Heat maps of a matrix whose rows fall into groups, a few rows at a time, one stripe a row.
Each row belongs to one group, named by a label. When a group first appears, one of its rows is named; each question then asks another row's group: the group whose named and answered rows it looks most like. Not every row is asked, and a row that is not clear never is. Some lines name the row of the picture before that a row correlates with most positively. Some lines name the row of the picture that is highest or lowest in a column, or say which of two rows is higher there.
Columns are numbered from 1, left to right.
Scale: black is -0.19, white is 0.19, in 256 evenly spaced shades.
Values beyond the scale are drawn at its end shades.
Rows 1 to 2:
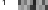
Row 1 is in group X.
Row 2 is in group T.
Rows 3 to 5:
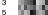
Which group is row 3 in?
T
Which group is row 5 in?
T
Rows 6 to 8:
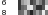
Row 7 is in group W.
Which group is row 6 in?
X
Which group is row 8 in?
T
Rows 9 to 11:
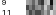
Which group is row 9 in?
X
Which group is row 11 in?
T
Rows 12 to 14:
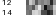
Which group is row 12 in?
X
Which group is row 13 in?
W
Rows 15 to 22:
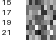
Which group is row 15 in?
T
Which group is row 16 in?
X
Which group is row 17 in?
W
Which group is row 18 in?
T
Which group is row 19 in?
X
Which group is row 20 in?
W
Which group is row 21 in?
T
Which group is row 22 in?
W
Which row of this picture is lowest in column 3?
20
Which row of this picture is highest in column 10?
19
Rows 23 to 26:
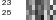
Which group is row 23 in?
T
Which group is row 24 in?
X
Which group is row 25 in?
T
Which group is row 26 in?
X
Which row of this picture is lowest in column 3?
25
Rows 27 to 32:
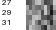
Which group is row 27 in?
W
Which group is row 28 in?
X
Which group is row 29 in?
X
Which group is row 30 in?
W
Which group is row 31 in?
X
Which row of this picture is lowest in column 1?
27
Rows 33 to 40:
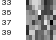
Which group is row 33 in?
W
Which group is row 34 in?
W
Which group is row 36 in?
T
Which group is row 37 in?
X
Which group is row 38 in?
W
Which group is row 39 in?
X
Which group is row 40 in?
X
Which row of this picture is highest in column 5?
35
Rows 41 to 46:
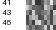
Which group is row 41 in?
T
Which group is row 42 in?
T
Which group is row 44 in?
X
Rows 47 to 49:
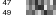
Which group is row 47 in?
T
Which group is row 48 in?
T
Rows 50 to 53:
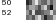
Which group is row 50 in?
W
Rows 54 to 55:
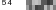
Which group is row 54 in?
W
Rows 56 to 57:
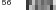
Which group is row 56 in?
X
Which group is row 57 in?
X
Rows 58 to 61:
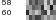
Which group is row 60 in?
W
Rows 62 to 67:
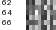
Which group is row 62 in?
W
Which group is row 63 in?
X
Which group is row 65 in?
W
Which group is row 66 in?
X
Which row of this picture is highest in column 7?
63
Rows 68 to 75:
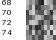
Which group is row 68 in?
T
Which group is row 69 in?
T
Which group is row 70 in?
X
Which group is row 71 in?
W
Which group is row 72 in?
X
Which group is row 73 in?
T
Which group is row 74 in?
X
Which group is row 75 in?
T
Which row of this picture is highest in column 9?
73
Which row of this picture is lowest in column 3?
75
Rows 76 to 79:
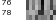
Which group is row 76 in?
X
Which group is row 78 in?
T
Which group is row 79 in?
X
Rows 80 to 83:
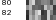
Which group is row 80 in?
X
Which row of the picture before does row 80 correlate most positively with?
79
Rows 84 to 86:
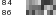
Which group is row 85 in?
T
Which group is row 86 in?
X
